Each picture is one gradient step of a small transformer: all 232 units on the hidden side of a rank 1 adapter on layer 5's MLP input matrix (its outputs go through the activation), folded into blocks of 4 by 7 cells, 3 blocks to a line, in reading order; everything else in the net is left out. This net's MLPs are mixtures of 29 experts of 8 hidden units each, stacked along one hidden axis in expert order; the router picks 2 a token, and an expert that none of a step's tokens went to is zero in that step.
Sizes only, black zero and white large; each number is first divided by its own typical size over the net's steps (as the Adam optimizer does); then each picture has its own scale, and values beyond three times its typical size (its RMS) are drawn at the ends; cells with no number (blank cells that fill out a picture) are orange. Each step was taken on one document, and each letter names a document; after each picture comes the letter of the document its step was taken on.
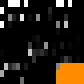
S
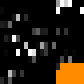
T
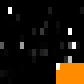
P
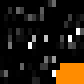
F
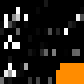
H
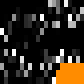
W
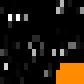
P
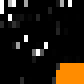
S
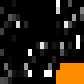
T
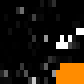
F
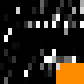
W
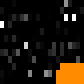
T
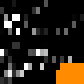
H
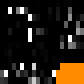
F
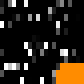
S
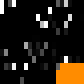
S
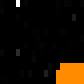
T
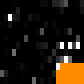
P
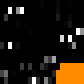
F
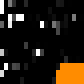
S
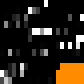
H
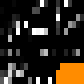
H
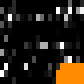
P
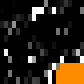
W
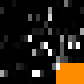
P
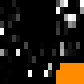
T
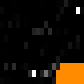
P
